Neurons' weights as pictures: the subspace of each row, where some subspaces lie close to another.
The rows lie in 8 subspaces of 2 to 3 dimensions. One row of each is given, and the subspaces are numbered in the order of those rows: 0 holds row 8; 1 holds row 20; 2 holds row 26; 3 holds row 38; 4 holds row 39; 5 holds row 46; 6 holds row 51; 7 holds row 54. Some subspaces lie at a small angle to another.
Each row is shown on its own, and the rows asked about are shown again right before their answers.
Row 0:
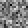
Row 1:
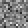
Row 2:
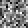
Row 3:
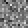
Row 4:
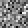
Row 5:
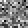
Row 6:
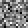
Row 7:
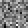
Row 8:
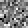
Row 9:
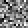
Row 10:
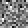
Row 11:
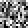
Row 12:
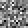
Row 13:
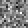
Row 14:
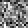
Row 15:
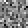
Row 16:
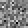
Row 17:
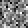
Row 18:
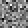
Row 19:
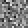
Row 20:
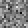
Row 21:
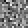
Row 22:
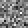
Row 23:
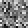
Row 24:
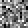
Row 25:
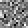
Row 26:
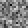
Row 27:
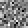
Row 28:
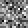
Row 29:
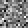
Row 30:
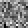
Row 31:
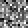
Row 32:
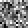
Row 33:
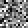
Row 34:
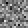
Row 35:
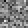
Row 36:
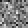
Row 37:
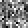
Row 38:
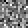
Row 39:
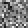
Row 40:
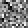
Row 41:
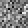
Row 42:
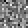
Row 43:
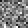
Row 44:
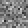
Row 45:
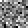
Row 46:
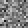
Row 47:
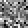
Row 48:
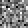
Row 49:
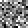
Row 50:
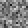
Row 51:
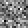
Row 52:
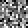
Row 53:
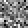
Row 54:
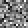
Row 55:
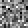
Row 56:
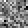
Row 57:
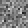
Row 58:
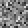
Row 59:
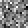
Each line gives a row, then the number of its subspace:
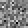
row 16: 0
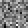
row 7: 7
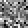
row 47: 7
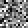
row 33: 5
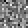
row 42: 3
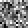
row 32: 2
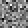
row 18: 2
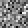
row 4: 6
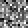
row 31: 4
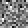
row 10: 2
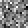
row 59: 1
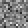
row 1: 7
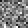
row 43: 5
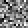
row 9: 7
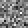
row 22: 0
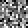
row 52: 3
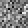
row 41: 6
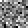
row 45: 5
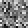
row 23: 3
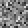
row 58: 6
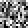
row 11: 4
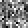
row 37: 6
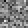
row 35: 1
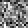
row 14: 4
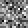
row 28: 6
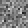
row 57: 6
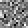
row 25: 0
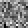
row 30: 4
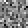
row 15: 3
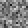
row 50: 2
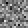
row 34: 6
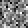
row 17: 1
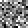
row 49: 5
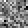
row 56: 1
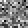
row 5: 5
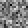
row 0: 2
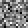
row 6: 7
